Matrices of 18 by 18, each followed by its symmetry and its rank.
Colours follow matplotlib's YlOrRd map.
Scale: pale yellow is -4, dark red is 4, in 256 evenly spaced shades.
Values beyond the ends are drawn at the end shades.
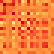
symmetric, rank three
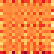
antisymmetric, rank two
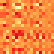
neither, rank three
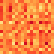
neither, rank three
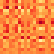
neither, rank two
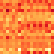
neither, rank three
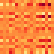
neither, rank two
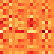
neither, rank two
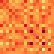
symmetric, rank three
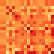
symmetric, rank three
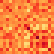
symmetric, rank three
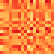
antisymmetric, rank two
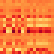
neither, rank two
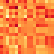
antisymmetric, rank two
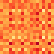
antisymmetric, rank two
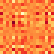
antisymmetric, rank two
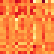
neither, rank three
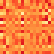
neither, rank three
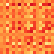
neither, rank two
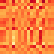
neither, rank two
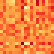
neither, rank three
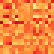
neither, rank three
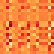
neither, rank two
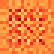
symmetric, rank three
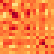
symmetric, rank three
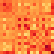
symmetric, rank three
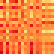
antisymmetric, rank two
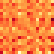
antisymmetric, rank two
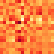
antisymmetric, rank two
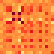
symmetric, rank three
